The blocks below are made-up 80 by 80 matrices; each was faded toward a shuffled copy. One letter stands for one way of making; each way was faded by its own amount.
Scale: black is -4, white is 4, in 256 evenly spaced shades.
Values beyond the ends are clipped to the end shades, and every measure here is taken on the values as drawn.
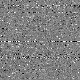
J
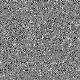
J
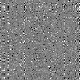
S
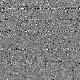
J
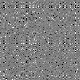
S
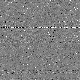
J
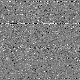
J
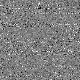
J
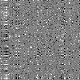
S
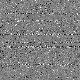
J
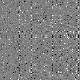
S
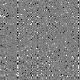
S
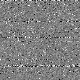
J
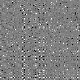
S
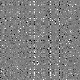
S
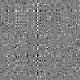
S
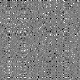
S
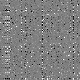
S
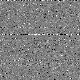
J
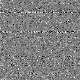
J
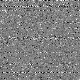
J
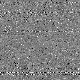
J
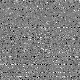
J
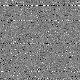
J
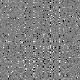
S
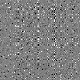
S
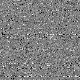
J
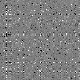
S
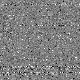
J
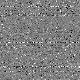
J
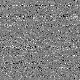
J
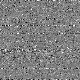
J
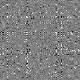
S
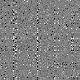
S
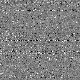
J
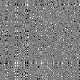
S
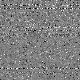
J
